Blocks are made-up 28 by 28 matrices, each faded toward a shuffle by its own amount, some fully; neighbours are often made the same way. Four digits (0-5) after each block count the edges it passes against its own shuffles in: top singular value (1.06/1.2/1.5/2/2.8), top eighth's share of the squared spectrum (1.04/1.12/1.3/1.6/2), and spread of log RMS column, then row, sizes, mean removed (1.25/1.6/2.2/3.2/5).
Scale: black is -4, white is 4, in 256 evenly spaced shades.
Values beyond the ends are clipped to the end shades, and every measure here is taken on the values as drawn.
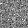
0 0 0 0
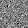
0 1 0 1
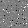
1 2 0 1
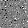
2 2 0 0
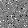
0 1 0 1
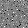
0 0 0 0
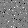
0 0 0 0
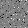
0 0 0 0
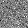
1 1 0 0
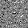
2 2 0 1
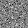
1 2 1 0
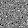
1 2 0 0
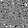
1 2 0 1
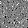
1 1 0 1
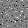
1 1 0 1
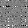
2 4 1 2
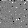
2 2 0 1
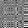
4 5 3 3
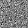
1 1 2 0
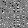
3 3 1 0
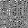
3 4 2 1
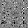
3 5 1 1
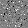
1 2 0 0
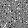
0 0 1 0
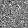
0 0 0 0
